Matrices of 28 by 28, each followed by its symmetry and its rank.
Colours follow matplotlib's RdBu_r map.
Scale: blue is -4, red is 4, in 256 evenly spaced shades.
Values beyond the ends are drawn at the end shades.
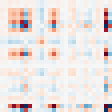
symmetric, rank two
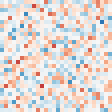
neither, full rank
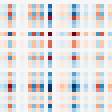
neither, rank one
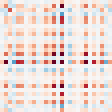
symmetric, rank two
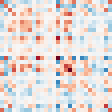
symmetric, rank three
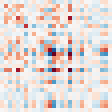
symmetric, rank three
